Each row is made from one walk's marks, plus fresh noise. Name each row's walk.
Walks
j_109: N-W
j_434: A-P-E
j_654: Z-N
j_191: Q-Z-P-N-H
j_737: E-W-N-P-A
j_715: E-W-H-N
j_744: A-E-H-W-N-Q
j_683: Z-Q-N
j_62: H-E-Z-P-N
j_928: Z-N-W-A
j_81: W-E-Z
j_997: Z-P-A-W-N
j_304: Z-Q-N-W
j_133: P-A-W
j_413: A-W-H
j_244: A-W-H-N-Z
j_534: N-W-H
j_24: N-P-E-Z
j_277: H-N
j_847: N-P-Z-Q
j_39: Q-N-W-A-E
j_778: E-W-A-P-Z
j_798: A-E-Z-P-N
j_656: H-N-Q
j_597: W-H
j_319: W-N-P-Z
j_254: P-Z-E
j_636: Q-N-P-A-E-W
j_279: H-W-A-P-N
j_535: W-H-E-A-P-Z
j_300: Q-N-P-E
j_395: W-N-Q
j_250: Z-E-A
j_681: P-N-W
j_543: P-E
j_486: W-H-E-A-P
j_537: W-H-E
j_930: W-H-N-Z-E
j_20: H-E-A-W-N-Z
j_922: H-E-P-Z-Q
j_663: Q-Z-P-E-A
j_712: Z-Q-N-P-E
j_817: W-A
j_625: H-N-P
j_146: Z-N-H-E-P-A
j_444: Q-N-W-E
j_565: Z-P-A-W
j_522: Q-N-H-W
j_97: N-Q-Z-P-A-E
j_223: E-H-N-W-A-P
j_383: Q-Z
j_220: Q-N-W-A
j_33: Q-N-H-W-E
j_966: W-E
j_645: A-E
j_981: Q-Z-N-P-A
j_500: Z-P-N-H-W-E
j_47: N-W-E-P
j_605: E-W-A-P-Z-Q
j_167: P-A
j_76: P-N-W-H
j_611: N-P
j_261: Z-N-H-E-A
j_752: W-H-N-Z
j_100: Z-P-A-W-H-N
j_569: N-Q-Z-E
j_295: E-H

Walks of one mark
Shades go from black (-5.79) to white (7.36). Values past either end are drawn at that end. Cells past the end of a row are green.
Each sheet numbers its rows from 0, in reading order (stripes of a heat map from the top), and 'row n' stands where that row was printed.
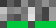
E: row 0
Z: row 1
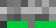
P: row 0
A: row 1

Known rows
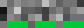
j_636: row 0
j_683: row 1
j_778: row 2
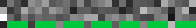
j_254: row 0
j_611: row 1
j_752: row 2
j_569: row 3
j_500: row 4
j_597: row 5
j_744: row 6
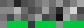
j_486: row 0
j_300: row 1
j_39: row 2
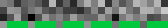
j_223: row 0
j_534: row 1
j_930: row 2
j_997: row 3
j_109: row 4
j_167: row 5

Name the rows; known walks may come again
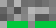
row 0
j_928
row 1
j_645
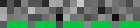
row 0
j_81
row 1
j_597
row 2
j_395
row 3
j_752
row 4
j_76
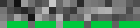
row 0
j_930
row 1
j_444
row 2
j_146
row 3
j_434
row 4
j_625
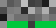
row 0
j_522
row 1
j_966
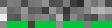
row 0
j_250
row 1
j_319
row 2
j_535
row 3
j_133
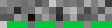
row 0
j_244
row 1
j_109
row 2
j_737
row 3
j_997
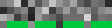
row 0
j_97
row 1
j_39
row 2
j_611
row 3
j_778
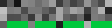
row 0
j_295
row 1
j_656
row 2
j_543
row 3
j_744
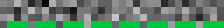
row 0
j_683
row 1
j_537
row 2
j_191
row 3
j_261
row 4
j_565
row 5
j_798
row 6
j_486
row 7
j_223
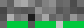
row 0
j_304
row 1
j_681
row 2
j_20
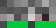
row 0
j_569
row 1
j_383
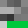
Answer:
j_413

